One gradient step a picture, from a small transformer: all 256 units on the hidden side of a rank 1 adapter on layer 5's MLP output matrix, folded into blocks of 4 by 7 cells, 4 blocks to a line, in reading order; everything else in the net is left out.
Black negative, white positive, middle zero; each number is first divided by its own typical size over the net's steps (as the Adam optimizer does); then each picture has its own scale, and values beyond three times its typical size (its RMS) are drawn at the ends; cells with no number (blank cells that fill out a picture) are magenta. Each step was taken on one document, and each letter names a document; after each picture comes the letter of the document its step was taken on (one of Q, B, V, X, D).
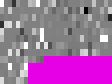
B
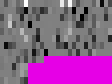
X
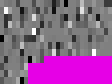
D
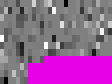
D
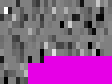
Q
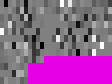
X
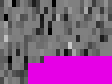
B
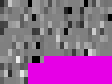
B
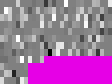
Q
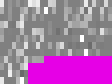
B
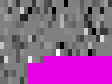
D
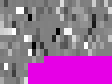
X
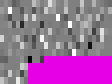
D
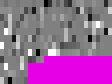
Q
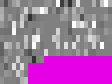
X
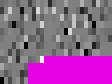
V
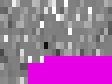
D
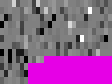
B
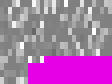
D
